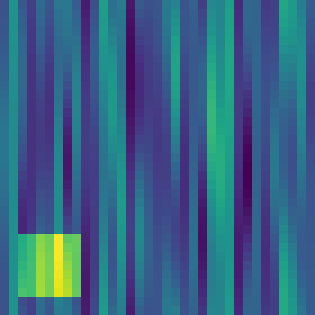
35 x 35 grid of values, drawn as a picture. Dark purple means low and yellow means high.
Average level on the scale: 30%. Roughest part: bottom left. Ninth with the highest average: bottom left. Slope: none. Odd patch: higher, in the bottom left. Grain: streaks running down.
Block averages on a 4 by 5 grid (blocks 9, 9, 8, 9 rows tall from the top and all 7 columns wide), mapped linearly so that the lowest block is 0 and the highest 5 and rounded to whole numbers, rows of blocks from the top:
12122 / 12021 / 11011 / 53112
